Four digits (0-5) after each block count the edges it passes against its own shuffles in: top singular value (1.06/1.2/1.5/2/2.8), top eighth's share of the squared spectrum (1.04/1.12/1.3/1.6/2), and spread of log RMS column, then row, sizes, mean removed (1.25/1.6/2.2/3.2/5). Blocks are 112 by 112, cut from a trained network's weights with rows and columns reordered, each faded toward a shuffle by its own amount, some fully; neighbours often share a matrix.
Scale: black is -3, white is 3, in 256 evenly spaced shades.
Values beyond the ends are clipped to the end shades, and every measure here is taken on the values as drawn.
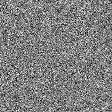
2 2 1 1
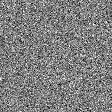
0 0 0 0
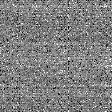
3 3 3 0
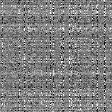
4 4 4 1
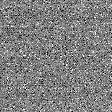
2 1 0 0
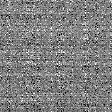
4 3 3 0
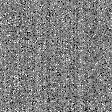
2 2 0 1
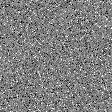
0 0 0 0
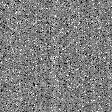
2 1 0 1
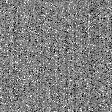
2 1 0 1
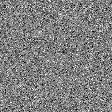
2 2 1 1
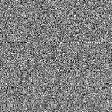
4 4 2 3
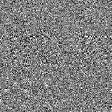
3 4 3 2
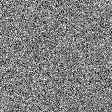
1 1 0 0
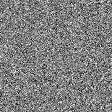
2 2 0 0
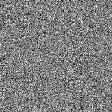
3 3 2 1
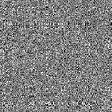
3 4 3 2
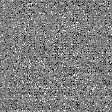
2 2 2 0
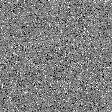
0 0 0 0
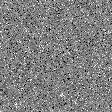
0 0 0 0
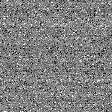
2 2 1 0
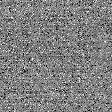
2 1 1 0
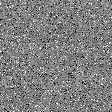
0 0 0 0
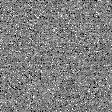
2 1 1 0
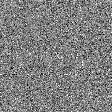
2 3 1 1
